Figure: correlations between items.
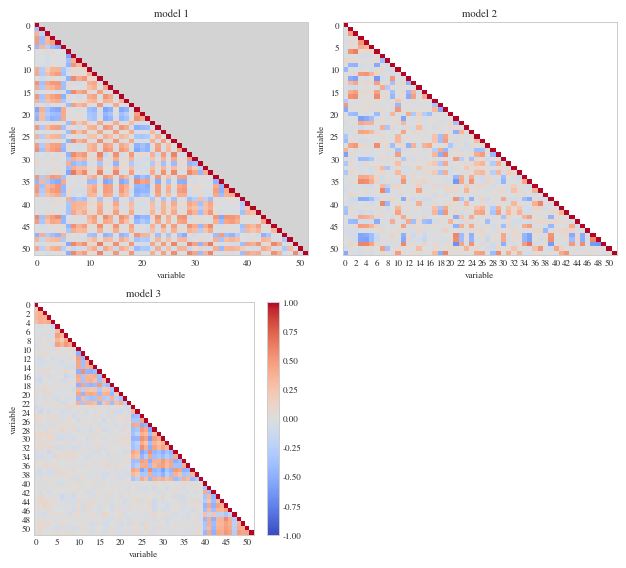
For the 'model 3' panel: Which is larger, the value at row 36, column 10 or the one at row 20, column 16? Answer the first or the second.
the second
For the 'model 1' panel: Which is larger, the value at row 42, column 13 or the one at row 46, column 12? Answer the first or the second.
the second
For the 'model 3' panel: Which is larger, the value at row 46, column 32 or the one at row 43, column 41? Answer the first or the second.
the second
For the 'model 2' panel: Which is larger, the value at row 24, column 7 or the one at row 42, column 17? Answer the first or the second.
the second
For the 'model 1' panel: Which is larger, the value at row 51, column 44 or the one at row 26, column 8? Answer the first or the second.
the second
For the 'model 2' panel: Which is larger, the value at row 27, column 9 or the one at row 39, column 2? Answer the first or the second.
the second
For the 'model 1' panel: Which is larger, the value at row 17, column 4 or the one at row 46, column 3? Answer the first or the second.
the first
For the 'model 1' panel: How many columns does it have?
52
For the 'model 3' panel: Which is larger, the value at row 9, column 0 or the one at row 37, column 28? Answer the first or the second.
the first
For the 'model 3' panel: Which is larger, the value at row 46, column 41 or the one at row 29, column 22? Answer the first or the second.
the first
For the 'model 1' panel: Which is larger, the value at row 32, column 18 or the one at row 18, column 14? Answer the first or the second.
the first
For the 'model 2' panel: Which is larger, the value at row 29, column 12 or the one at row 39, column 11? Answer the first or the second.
the first
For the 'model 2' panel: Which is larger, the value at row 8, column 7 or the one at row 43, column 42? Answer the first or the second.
the second
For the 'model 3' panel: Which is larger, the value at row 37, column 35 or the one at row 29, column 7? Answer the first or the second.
the second
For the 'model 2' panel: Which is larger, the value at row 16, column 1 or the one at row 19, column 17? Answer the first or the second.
the first
